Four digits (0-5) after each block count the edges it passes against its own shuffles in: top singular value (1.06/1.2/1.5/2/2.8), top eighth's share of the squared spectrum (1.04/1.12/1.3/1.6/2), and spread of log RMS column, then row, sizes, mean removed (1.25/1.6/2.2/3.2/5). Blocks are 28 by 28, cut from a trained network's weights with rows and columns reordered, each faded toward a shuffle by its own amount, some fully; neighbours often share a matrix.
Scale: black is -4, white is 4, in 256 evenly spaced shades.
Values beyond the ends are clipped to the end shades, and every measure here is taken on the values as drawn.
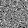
1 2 0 0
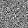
2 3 1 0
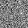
2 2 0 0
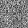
2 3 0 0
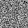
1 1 0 0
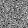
0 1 0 0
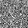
2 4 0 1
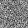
1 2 0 0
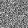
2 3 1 1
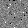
0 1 0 0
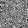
0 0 0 0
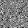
3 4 2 1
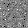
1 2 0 0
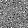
0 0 0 0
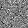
0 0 0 0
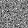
1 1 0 0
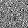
2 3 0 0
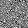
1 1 0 1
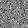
0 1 0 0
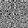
3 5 2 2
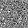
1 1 0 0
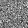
0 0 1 0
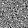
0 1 0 0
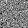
1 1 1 0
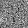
1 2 0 0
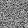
1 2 0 0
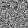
2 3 0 1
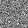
0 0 0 0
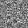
3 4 1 0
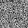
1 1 0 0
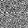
2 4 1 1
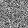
0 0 0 0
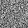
1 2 0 0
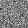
0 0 0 0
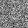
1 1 0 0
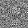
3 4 1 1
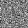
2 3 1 1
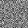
3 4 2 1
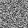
2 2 0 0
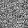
2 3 0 0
